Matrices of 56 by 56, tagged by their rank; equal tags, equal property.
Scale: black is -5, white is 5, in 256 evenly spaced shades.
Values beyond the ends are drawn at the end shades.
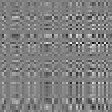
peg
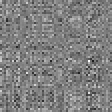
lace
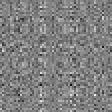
lace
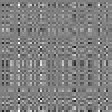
peg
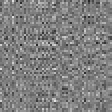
lace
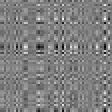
peg
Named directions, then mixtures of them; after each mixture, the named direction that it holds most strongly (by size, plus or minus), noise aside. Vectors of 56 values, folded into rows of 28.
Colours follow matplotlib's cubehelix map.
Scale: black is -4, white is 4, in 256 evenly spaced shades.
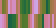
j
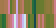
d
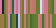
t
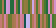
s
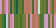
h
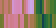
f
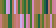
s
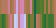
d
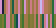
t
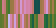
j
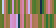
t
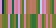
t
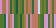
h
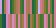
h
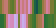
j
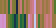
d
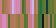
f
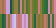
d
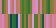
j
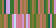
s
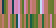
t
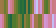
j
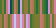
s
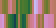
j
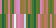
d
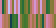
j
